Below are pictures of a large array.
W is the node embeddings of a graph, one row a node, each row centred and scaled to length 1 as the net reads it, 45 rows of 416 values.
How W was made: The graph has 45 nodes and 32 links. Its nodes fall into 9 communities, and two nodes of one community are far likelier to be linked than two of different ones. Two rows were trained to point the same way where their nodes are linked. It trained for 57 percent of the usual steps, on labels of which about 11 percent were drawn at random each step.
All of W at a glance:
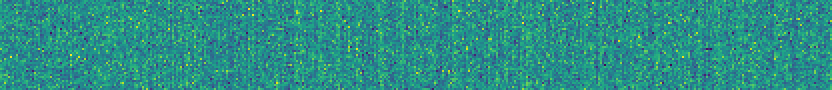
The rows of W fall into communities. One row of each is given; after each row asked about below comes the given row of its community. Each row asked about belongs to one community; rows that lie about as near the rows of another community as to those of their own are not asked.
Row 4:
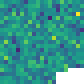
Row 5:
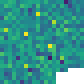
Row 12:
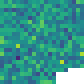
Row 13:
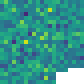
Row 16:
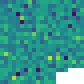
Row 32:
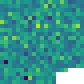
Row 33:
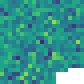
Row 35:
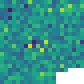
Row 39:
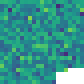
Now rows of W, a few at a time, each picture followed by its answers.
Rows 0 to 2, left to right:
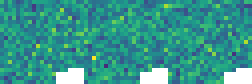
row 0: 33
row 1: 13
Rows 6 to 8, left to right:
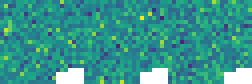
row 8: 35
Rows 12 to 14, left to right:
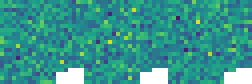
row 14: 16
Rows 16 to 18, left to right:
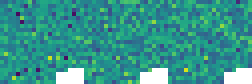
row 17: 16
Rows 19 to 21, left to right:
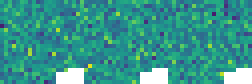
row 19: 33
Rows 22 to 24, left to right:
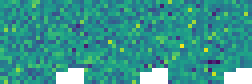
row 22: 4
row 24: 5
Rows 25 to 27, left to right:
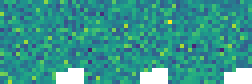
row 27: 13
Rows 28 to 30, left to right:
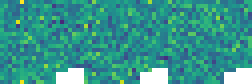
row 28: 13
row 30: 12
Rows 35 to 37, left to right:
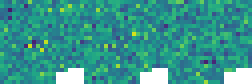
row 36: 4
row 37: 39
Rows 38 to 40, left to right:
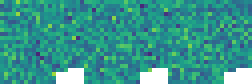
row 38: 32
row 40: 5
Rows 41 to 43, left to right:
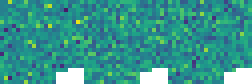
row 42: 16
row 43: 33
